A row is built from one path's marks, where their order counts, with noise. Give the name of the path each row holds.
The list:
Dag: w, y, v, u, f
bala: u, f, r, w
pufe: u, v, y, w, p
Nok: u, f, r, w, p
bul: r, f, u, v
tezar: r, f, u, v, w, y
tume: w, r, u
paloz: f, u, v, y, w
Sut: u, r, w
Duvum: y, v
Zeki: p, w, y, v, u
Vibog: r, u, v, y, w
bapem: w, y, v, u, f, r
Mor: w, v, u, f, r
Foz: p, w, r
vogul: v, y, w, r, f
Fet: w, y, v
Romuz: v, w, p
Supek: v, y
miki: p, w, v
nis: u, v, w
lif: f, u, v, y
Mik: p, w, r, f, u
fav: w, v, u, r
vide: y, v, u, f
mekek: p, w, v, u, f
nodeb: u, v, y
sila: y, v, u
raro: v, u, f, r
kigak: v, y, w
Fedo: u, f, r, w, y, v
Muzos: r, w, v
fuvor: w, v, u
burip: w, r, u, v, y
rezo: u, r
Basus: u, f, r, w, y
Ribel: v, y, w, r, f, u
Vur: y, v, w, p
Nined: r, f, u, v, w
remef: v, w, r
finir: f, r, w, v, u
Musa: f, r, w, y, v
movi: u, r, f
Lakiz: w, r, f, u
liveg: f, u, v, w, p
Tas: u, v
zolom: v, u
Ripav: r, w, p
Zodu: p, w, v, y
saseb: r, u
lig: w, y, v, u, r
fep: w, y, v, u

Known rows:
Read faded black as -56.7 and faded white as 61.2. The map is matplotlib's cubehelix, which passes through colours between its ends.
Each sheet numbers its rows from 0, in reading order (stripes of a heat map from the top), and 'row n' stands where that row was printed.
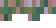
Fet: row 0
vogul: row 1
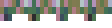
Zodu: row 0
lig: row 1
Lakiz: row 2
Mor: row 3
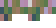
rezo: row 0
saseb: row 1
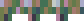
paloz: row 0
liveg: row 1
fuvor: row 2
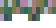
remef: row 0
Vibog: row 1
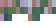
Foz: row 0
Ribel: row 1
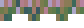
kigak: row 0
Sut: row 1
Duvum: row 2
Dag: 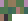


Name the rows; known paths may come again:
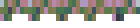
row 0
Muzos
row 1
Ripav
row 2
pufe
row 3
bala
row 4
Zodu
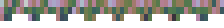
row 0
finir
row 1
Foz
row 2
Zeki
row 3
Fedo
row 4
movi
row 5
nis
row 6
Dag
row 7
Supek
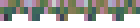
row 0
mekek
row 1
Mik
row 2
rezo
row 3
tume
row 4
Romuz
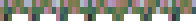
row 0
bapem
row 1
fep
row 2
Lakiz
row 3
lig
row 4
Duvum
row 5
Vibog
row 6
fuvor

